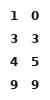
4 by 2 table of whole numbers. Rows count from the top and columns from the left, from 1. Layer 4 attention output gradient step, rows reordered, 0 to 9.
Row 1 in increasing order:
0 1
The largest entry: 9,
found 2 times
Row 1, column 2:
0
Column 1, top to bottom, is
1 3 4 9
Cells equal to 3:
2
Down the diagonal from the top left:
1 3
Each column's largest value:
9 9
